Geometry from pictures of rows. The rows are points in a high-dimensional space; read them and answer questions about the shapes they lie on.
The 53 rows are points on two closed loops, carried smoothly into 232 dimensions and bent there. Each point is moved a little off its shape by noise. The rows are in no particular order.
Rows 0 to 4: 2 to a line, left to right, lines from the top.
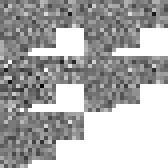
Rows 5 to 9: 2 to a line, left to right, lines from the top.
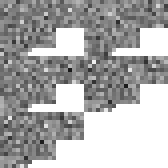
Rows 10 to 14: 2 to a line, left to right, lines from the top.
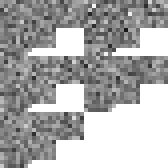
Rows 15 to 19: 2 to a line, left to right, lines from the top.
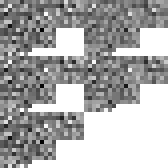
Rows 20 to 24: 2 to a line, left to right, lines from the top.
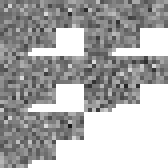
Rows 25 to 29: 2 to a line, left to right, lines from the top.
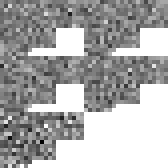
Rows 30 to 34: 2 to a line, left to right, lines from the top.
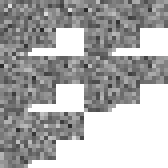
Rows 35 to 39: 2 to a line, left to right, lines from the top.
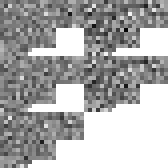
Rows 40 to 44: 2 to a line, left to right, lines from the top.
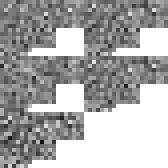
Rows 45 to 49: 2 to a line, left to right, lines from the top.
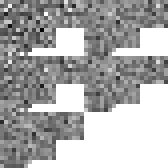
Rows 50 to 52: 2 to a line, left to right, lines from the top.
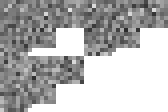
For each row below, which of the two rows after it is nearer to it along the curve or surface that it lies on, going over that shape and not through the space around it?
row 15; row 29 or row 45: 29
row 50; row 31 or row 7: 7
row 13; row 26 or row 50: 26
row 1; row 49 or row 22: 22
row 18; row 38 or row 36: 36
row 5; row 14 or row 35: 35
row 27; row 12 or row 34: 12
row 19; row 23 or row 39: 23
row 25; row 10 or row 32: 10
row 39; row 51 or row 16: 16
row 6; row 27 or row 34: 27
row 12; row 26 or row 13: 13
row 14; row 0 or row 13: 13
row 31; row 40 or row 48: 48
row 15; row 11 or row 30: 11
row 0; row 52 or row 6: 52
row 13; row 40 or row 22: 22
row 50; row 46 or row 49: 49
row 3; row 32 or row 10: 10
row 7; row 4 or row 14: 4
